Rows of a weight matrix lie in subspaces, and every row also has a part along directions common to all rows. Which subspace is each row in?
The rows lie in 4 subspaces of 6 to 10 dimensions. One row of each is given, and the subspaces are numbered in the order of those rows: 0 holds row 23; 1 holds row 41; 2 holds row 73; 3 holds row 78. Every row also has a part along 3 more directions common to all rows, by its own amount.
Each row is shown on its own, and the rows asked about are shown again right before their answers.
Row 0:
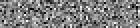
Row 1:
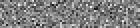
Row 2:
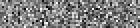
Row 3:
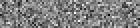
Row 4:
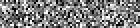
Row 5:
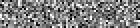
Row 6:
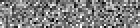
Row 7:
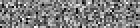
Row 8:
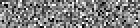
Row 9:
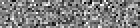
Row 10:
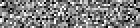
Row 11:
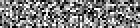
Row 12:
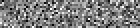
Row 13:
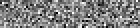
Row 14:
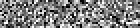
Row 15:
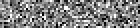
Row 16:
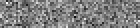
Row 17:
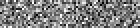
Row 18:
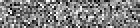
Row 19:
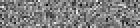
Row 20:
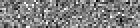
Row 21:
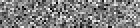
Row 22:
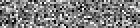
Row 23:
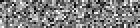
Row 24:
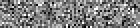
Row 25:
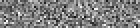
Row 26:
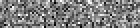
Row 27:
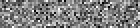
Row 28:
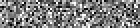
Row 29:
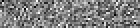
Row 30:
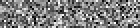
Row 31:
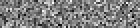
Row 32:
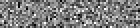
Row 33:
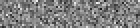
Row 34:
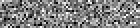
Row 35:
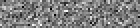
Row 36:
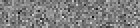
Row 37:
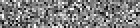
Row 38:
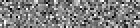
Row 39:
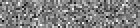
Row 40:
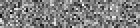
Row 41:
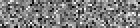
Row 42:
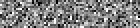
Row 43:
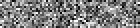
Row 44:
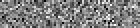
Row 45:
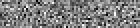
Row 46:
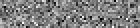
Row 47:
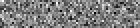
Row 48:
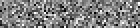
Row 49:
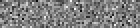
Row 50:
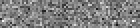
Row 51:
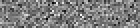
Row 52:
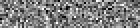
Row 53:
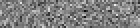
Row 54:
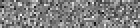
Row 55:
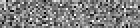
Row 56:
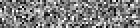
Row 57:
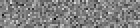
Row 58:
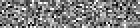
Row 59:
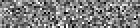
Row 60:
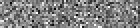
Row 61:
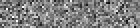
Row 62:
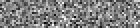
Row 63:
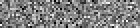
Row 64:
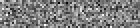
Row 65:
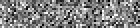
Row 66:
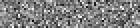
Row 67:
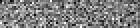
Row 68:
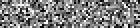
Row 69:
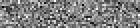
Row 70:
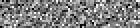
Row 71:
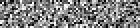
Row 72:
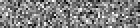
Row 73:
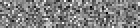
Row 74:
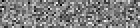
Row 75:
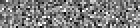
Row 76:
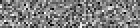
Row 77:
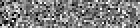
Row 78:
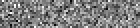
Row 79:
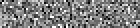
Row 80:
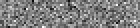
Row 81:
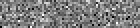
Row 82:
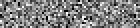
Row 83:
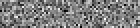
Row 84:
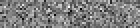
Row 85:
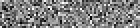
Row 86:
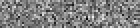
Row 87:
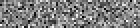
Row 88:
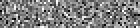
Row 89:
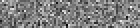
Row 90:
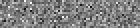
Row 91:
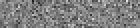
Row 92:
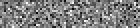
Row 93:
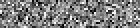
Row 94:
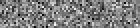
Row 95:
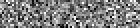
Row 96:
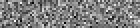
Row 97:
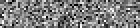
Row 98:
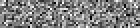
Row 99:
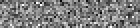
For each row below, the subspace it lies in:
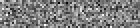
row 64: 0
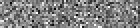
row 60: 2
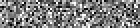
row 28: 2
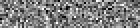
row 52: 2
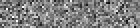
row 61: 3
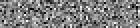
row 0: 0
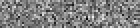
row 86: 0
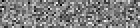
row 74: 2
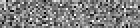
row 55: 2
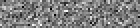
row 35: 3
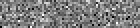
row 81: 3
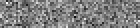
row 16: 1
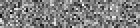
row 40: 3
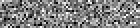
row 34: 3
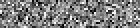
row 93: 1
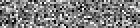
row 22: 1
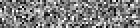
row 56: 0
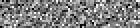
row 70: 3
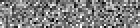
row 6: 0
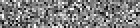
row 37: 3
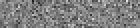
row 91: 1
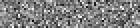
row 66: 0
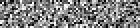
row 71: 1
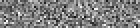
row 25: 1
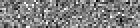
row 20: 0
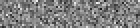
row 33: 3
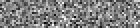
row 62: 2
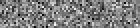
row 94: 3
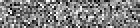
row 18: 0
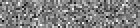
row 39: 3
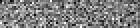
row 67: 1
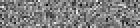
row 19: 2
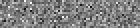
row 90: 1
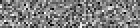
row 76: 1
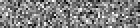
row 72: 0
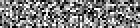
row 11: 0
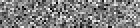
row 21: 1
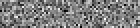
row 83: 2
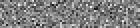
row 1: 2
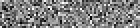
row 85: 3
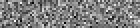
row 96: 1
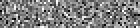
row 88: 1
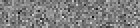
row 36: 1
